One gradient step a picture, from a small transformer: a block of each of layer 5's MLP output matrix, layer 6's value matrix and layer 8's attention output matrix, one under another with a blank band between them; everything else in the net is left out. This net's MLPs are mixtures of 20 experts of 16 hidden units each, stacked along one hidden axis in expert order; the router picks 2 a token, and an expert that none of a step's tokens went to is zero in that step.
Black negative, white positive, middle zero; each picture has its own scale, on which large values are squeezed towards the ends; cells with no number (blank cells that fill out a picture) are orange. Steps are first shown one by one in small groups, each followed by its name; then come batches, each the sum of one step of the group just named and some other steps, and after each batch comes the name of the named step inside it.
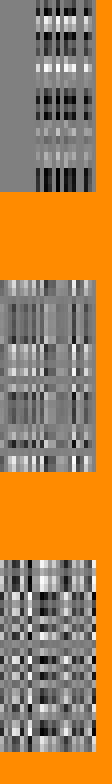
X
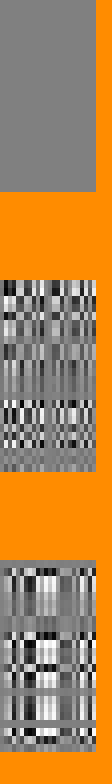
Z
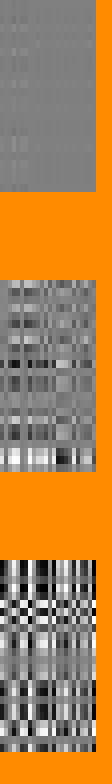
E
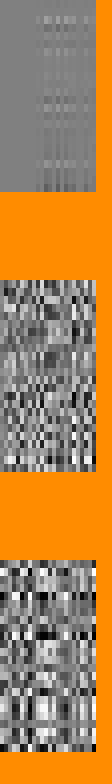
Z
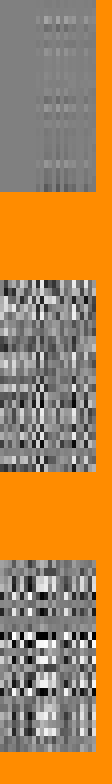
Z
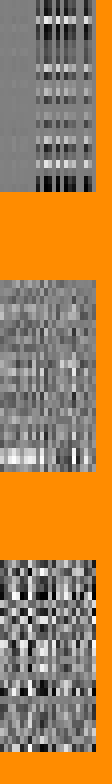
E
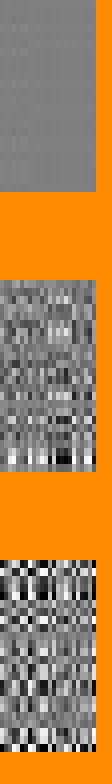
E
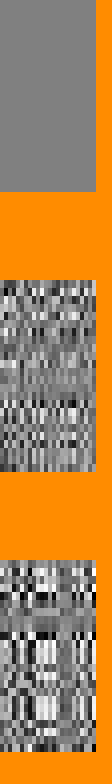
Z
